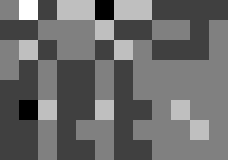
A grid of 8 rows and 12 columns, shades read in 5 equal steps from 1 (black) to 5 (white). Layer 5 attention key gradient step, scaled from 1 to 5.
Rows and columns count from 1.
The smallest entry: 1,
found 2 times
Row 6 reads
2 1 4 2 2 4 2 2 3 4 3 3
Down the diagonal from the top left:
3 2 2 2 2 4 2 2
